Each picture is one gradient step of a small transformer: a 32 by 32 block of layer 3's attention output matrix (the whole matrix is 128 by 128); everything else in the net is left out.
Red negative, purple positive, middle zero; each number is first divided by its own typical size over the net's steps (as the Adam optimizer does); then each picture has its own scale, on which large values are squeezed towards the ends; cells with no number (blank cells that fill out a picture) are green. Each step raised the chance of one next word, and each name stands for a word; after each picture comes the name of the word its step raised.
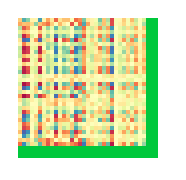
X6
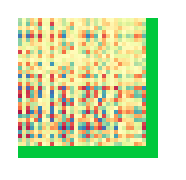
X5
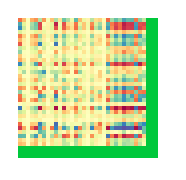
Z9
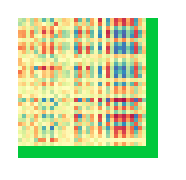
X6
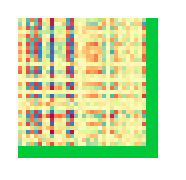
X6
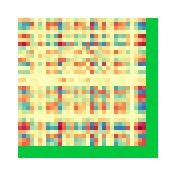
Z9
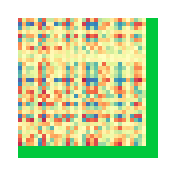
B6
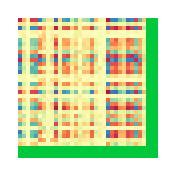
B6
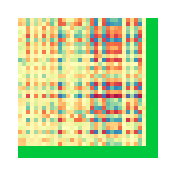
X6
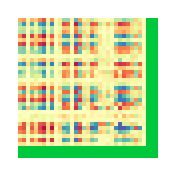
Z9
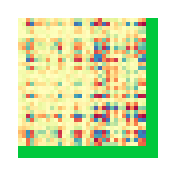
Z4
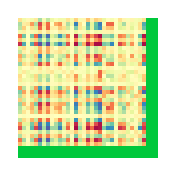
Z9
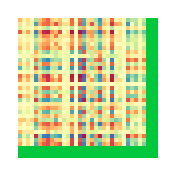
X5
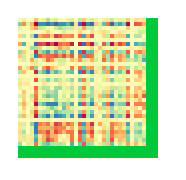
Z4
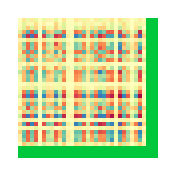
Z4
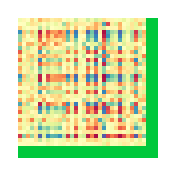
X5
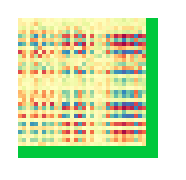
Z4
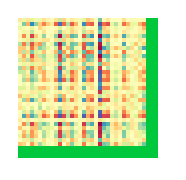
Z4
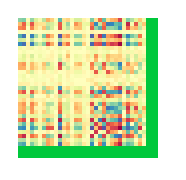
Z9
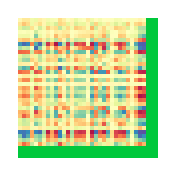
Z4
